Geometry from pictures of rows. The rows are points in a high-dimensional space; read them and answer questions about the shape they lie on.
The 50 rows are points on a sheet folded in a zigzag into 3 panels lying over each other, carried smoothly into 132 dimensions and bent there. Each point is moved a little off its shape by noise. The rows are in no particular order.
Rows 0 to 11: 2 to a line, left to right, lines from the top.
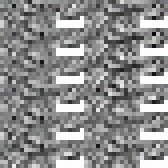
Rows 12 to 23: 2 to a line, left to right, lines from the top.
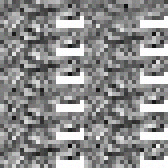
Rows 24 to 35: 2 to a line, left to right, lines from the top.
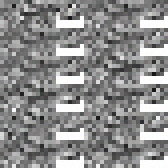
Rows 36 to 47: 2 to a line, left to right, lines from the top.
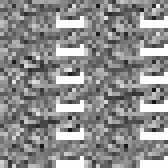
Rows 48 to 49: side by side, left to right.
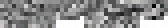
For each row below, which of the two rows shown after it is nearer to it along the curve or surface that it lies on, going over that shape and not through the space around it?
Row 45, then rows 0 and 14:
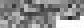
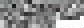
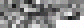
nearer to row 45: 0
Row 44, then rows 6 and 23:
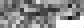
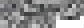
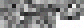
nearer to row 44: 6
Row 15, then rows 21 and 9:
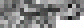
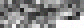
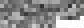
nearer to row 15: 21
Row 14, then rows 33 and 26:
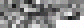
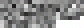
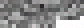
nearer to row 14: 33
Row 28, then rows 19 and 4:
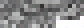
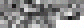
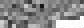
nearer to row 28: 4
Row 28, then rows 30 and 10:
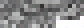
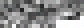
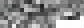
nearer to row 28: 30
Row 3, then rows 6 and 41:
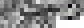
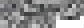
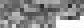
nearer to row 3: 6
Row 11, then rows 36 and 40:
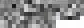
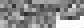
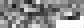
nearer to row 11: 40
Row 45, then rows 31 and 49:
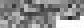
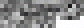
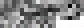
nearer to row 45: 49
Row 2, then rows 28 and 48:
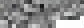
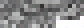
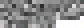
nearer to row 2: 48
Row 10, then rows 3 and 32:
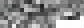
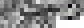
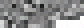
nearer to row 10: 3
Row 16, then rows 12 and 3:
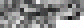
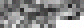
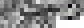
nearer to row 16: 3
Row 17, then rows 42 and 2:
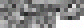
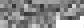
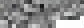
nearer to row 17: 42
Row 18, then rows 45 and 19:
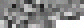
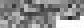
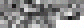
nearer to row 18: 19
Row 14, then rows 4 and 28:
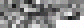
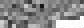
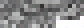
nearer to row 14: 4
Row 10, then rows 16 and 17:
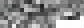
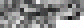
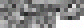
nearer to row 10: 16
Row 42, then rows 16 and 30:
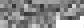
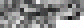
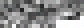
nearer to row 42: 16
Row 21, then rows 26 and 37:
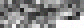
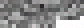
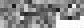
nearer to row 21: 26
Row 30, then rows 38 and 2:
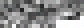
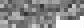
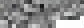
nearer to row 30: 38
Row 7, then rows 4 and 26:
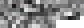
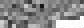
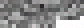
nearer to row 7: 4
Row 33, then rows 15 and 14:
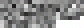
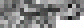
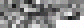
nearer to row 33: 14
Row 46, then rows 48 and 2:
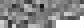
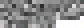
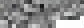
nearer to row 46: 2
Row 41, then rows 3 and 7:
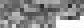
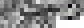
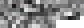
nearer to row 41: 3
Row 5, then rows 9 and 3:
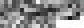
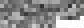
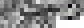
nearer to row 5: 3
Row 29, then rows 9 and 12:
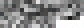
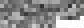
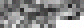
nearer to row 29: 12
